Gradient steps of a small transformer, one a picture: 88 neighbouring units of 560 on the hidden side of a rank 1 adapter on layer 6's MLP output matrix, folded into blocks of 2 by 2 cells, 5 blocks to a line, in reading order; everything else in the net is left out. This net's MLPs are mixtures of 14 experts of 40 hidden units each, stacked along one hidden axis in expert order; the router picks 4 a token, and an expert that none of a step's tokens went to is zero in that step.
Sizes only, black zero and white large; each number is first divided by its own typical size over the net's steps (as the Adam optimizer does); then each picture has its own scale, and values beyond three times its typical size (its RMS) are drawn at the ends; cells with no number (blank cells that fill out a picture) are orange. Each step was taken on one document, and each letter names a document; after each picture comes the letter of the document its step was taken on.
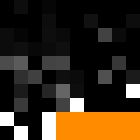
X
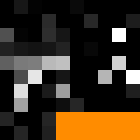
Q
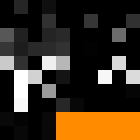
Q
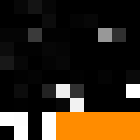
X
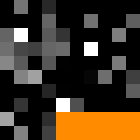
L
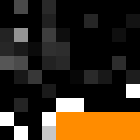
L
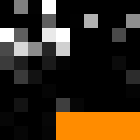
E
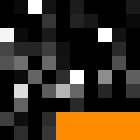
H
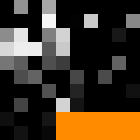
L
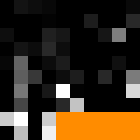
X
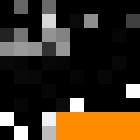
L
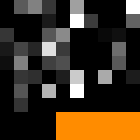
H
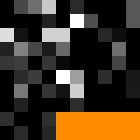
H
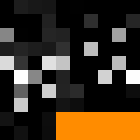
Q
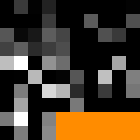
X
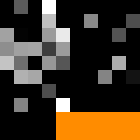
E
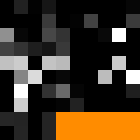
Q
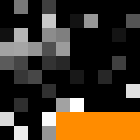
L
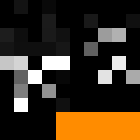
Q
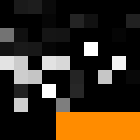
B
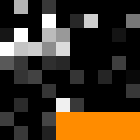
L
